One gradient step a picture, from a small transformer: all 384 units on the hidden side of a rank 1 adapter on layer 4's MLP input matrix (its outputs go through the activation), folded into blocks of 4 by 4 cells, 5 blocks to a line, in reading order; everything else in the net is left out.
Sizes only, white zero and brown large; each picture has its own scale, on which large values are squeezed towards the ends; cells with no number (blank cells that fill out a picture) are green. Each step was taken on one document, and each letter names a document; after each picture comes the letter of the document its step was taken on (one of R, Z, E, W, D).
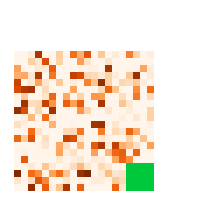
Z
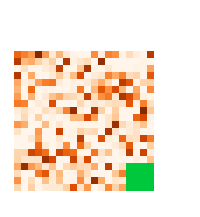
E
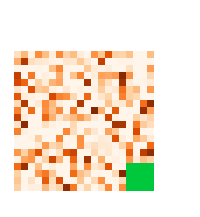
E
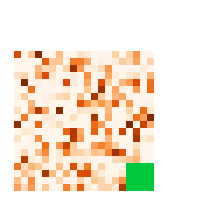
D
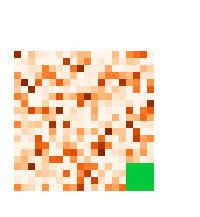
D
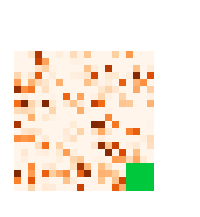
Z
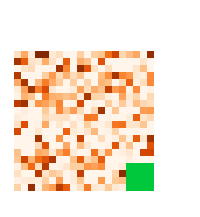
E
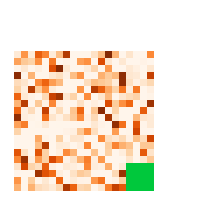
E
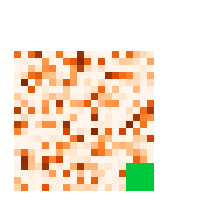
D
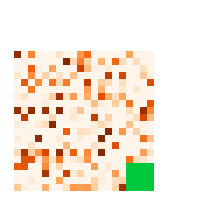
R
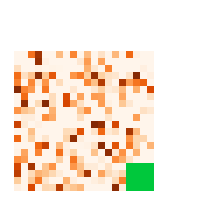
Z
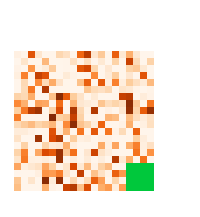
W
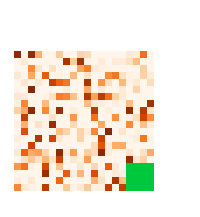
R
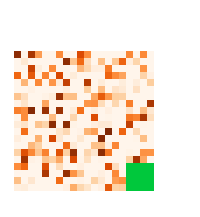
R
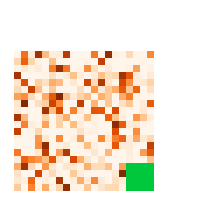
E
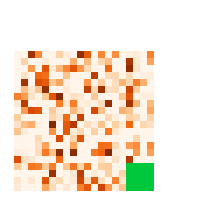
W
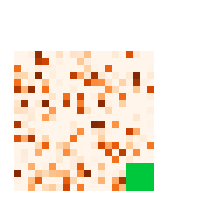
Z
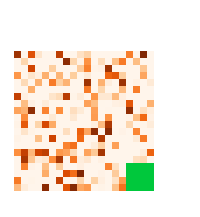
R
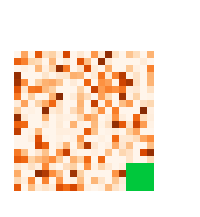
E
